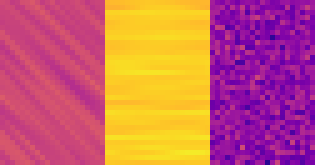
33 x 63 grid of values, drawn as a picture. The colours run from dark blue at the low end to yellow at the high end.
It is made of 1 by 3 panels. Panel 1,1: middling, slanting down to the right, faint in contrast. Panel 1,2: very high, streaked across, faint in contrast. Panel 1,3: low, fine-grained.
